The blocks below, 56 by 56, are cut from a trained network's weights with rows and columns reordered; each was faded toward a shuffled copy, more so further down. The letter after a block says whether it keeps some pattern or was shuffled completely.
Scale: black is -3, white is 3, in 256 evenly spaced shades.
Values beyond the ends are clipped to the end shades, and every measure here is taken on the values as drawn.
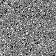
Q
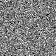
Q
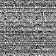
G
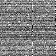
G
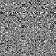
G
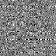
G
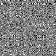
G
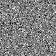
Q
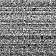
G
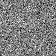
Q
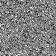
Q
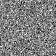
Q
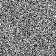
Q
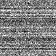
G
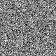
Q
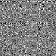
G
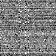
G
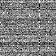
G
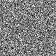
Q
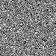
Q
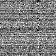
G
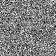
Q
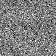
Q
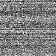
G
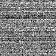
G
